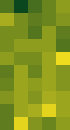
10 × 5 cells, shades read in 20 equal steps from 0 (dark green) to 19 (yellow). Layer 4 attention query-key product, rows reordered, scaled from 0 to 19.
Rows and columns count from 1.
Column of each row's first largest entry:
5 1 4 2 5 2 2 4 4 2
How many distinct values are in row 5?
4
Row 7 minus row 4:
-1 1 0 1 4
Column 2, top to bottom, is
0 9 9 11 9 12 12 12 12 18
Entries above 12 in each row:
0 1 0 0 1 0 0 1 2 1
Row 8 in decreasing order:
13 12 12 10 10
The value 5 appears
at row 1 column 3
